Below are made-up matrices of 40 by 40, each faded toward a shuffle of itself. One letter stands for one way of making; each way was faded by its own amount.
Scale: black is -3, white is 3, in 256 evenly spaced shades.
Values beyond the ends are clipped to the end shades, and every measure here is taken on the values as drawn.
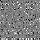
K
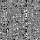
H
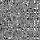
H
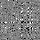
K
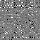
K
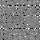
K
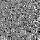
H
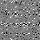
K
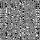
H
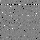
K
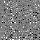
K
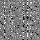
H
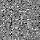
H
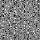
H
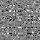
K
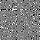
K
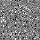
H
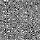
H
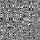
H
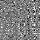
H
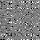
K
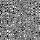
H
